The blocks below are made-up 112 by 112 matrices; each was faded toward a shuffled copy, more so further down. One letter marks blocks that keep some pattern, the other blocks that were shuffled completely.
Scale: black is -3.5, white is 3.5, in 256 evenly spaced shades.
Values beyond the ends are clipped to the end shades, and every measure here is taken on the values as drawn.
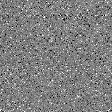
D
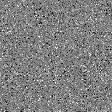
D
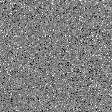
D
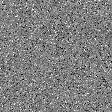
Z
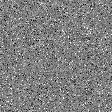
Z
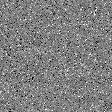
Z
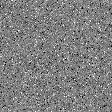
Z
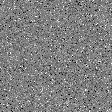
Z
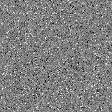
D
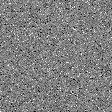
Z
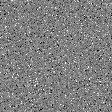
Z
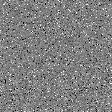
D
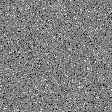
Z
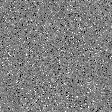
Z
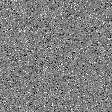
Z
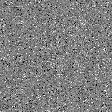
D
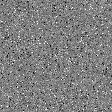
Z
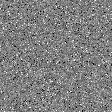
Z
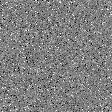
Z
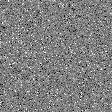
Z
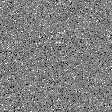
D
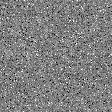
D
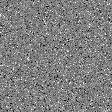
Z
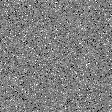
Z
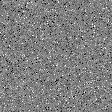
Z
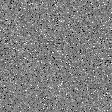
D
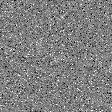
Z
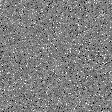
Z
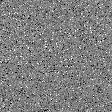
D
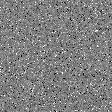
Z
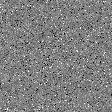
Z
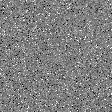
D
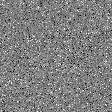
Z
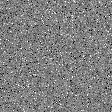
Z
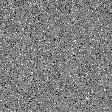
Z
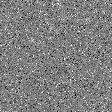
Z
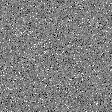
D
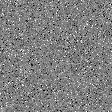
Z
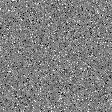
Z
